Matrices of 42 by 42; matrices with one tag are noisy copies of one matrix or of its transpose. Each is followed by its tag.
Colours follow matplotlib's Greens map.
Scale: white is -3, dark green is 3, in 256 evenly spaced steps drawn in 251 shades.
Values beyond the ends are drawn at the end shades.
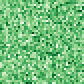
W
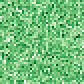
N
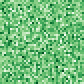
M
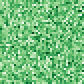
W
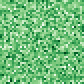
W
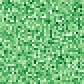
M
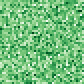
W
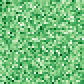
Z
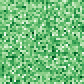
W
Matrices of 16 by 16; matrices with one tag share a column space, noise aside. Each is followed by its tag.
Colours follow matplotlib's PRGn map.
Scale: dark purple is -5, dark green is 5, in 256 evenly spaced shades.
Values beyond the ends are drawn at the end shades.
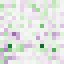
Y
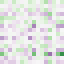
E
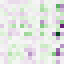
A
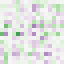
A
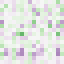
A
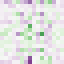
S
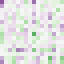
S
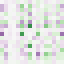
A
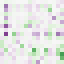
A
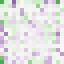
S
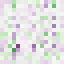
Y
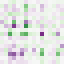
A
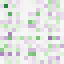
E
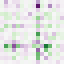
Y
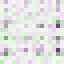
E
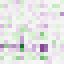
Y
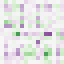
A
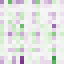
S
